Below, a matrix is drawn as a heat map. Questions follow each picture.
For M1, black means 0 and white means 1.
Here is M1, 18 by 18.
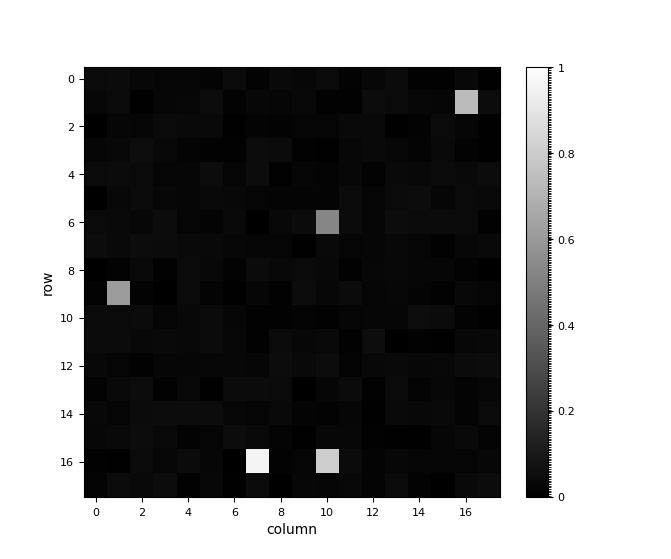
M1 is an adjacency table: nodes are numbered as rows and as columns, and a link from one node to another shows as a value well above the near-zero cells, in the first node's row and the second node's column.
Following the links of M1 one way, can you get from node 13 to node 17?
no
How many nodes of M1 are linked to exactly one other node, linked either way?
3
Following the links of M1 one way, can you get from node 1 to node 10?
yes
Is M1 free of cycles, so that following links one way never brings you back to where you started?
yes
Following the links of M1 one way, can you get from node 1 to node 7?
yes
